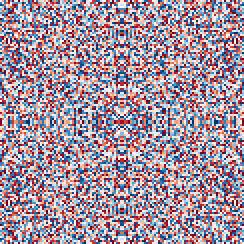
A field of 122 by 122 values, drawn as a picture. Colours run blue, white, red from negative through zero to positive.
The texture is fine-grained noise. The histogram is flat. Its left and right halves mirror each other, and so do its top and bottom. No row or column stands out.
